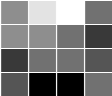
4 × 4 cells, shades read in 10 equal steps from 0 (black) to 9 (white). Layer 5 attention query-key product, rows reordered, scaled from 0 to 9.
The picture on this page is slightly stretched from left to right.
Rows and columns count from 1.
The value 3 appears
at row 3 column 4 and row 4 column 1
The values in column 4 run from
2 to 4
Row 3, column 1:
2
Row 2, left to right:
5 5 4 2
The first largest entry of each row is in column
3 1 2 4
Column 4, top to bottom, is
4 2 3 4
